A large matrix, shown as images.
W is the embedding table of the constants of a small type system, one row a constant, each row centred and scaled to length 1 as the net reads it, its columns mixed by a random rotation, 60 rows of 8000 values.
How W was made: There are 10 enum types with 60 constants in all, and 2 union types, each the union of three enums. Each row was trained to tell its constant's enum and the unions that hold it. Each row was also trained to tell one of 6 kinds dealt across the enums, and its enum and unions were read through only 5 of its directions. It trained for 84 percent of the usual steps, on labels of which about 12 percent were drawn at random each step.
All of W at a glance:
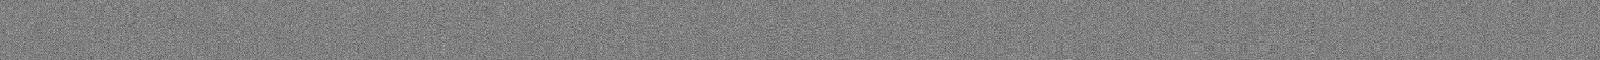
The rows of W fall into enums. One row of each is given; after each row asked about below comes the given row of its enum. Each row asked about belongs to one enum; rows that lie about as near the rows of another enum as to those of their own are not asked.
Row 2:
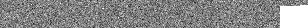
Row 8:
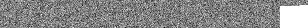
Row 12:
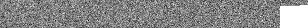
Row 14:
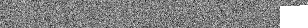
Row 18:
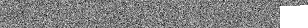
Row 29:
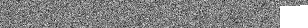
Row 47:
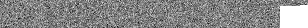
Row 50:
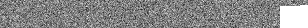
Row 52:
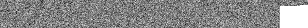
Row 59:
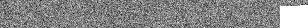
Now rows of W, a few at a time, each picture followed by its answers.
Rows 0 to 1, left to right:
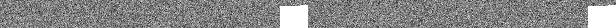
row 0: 59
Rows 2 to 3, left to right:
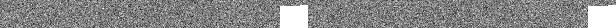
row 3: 50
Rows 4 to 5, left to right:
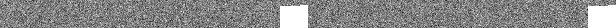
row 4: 14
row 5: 50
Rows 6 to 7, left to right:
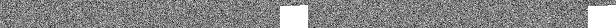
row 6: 14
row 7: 52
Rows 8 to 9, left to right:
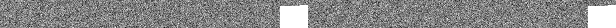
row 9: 52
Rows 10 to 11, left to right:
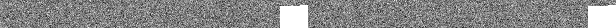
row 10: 14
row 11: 47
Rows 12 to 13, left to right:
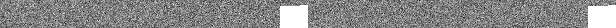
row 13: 59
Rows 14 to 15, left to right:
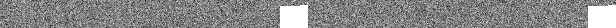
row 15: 59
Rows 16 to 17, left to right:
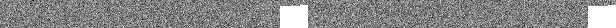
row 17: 2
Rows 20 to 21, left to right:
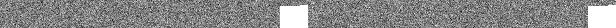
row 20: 52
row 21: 12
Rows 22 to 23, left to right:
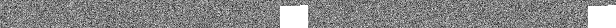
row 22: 29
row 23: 8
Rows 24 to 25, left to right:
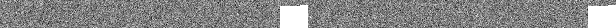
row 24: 2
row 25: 50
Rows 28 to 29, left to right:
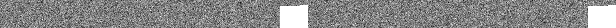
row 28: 52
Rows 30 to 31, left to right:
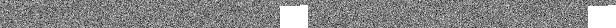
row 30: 2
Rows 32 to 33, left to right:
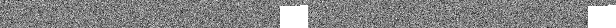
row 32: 2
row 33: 12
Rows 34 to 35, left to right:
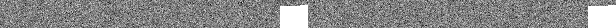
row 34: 52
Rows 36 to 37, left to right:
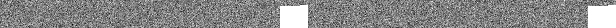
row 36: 50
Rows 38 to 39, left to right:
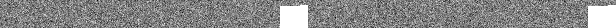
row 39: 47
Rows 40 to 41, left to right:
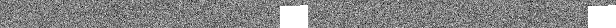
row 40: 59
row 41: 14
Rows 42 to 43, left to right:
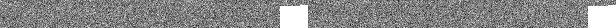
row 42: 14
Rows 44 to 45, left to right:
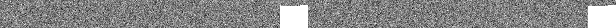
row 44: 2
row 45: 52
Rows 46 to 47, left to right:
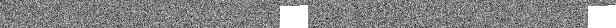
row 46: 50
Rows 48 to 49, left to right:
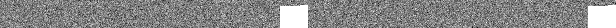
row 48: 50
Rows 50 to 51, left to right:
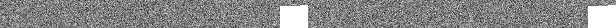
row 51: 8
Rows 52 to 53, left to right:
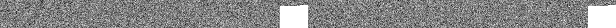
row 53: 47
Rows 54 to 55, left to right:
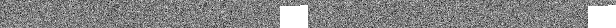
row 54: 59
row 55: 2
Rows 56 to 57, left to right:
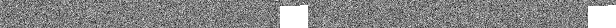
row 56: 18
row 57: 29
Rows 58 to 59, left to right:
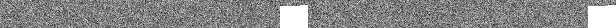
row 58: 14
